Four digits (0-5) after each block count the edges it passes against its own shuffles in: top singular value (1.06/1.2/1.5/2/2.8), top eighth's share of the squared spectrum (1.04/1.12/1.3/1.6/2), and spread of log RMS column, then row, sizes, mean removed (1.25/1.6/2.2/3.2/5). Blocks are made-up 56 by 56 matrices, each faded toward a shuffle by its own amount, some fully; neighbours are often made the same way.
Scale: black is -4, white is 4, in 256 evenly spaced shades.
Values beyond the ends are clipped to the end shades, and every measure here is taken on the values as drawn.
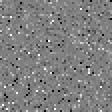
1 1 0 0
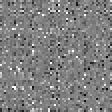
4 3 2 2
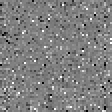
3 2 0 1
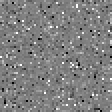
2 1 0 0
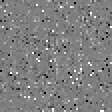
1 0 0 0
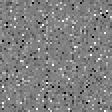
2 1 0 0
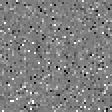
0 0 0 0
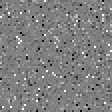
1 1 0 0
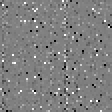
2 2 0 0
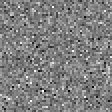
0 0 0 0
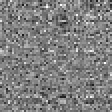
3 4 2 2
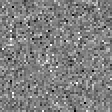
1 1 0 0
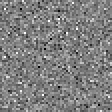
1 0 0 0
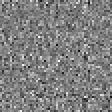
3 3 1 2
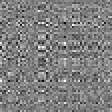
4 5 3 3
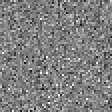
1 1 0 0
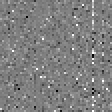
3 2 2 0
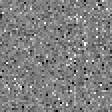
0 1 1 0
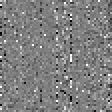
2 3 3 0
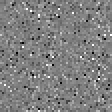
1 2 1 0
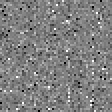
1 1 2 0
